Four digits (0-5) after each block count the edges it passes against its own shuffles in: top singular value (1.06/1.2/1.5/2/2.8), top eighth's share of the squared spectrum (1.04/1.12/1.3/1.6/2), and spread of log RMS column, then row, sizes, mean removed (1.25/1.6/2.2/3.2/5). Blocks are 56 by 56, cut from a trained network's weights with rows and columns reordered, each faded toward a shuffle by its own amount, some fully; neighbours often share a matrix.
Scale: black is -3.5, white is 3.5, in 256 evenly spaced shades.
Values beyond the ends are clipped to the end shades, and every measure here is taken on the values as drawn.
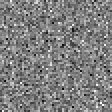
0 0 0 0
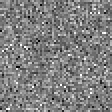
0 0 0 0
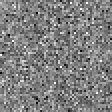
0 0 0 0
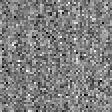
2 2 0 1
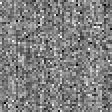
2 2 0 0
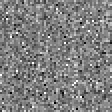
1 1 0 0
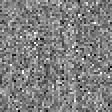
1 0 0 0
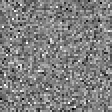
0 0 0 0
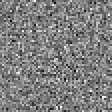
2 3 1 0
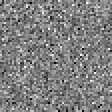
0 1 0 0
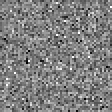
0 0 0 0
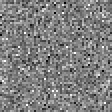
0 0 0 0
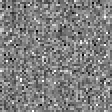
1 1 0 1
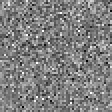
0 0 0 0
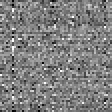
2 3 2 0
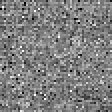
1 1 1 0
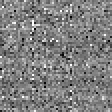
2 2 2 0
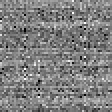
3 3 2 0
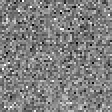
1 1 0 0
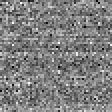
2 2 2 0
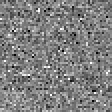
1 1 1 0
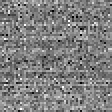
3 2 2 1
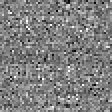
2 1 1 0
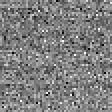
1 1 0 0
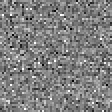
1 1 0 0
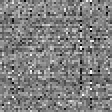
2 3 2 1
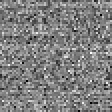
2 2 1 0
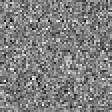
2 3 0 1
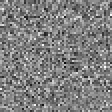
2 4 1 2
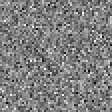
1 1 0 0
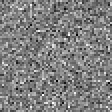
2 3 1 1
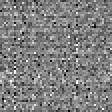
2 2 2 0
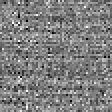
3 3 2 0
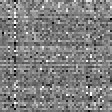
3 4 3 0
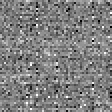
2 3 2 0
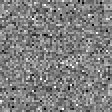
1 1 0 0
